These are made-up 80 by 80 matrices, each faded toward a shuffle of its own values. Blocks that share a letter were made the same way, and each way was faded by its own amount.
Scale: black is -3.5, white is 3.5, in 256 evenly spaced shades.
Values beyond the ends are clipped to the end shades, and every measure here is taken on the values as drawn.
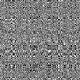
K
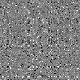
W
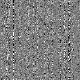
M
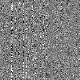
M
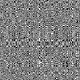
K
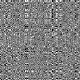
K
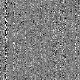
M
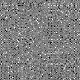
W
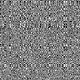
K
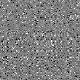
W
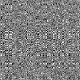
K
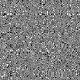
W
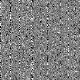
M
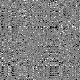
W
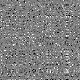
W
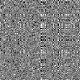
K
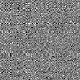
K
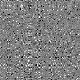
W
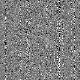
M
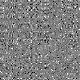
W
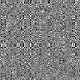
K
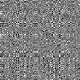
K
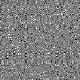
W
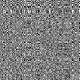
K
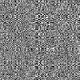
K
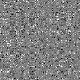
W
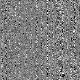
M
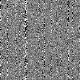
M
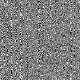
M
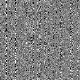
M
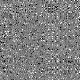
W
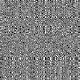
K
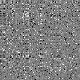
W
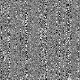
M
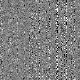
M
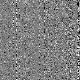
M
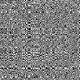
K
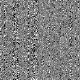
M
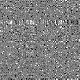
W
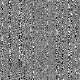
M
